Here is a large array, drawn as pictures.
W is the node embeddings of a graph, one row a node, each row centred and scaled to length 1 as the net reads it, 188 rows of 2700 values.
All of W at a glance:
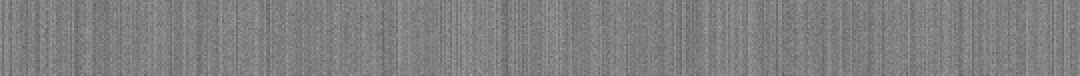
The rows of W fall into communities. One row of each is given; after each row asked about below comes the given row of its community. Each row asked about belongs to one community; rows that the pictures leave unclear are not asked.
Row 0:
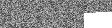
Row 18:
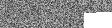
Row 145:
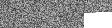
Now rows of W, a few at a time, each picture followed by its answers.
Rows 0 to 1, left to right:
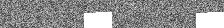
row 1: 145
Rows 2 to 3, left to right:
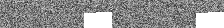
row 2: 18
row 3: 145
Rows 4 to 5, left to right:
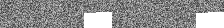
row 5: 0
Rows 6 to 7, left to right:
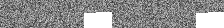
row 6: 18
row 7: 18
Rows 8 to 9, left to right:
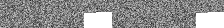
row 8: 18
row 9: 145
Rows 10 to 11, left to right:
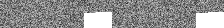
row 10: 0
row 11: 0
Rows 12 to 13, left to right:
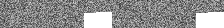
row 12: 0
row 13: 145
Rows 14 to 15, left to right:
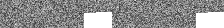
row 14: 145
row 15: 145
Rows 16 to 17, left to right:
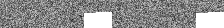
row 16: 0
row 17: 145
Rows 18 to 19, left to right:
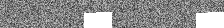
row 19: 0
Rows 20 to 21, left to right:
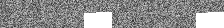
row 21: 0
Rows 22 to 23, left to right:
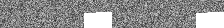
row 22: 0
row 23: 0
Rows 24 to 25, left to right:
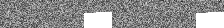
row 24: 0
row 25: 0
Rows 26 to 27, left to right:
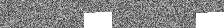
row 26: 0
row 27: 145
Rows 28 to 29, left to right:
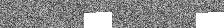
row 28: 145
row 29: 18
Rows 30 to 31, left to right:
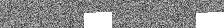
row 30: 0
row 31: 145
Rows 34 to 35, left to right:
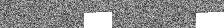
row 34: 145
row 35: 145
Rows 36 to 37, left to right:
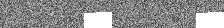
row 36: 0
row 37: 145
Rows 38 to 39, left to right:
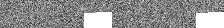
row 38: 145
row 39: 18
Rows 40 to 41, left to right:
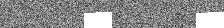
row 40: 0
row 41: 145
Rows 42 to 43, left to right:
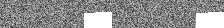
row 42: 0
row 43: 145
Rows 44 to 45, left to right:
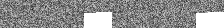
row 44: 145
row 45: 0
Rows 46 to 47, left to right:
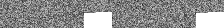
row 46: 145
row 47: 145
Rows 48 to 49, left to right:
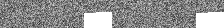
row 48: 0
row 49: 145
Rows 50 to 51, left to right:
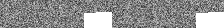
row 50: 0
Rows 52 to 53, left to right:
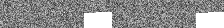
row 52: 145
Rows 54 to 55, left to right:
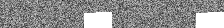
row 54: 0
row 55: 145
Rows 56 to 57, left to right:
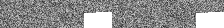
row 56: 145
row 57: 145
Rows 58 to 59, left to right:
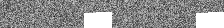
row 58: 145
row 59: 0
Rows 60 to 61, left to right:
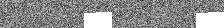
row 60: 0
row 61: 18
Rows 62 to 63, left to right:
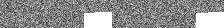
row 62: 0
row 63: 145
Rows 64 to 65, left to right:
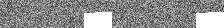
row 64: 0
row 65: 0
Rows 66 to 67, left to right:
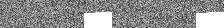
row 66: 0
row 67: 0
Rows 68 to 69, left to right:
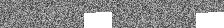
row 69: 18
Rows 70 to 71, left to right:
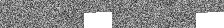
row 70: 145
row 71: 145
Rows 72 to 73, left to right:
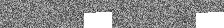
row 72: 145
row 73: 0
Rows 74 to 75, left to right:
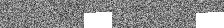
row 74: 145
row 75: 0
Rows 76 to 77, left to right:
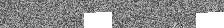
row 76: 0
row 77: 145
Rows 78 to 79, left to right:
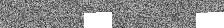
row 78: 18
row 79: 145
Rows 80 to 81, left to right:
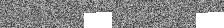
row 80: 18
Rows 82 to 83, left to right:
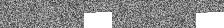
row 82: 145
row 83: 145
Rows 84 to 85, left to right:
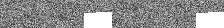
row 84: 145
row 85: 0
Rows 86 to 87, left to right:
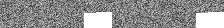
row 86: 18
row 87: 145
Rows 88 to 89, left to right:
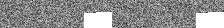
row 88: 18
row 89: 18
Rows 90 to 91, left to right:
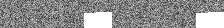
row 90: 0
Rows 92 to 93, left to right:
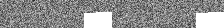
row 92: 0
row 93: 18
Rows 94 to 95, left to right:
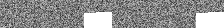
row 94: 18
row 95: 145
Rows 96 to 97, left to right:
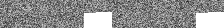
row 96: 145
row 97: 18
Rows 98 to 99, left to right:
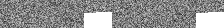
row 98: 145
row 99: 145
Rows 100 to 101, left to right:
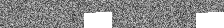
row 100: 0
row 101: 0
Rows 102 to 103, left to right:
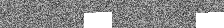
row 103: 18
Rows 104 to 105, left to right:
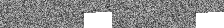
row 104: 145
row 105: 145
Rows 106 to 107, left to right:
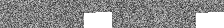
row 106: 145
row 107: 18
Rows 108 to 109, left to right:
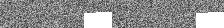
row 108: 0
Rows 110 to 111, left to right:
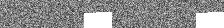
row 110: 145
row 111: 0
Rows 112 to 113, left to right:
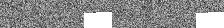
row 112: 18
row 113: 18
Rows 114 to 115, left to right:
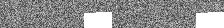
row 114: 0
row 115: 145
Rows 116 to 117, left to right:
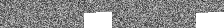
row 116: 0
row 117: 145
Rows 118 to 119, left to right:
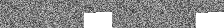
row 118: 18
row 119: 18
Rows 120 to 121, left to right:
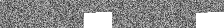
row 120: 145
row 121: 0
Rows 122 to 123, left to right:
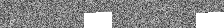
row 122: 0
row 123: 18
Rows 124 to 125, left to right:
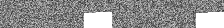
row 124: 145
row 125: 145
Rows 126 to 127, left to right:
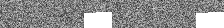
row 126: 145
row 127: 18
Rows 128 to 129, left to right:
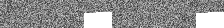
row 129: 0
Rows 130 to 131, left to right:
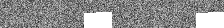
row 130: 0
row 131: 18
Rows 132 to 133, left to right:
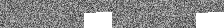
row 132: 0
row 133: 0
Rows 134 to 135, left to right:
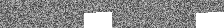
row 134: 145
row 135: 0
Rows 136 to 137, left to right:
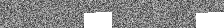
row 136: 0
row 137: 18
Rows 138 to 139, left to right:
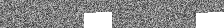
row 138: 0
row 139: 145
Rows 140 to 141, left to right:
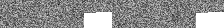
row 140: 145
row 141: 145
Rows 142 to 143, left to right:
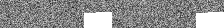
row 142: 18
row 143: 0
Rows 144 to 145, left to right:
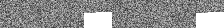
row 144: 18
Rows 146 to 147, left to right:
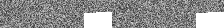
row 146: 0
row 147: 0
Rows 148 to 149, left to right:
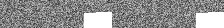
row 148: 145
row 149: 18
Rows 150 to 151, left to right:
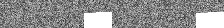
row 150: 0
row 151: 0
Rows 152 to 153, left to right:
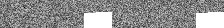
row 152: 145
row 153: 0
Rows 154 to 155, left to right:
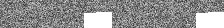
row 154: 0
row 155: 0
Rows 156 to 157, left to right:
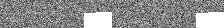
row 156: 0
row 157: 18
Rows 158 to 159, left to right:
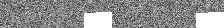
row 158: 0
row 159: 18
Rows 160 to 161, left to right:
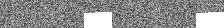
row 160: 0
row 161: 145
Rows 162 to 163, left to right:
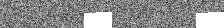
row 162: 145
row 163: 18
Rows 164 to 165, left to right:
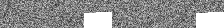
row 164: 145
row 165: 0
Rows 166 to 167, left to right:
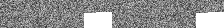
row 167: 145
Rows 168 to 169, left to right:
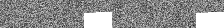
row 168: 0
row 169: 18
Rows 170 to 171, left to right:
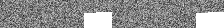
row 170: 18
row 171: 0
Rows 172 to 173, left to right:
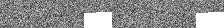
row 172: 145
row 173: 18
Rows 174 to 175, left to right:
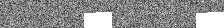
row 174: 0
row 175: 0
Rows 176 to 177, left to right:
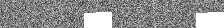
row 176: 0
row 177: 18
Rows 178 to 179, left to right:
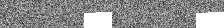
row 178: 145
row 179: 0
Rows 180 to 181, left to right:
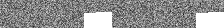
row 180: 0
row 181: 18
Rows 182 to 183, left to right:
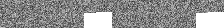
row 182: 18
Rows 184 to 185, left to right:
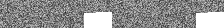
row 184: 145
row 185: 145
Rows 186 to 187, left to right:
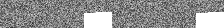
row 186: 0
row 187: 145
